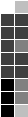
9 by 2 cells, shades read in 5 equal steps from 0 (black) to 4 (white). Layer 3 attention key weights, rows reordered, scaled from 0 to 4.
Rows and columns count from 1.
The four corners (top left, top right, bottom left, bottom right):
4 3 0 3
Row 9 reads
0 3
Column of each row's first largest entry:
1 1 1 2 1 1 2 2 2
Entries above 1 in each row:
2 0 0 1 0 0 1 1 1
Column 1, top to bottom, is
4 1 1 1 1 1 0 0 0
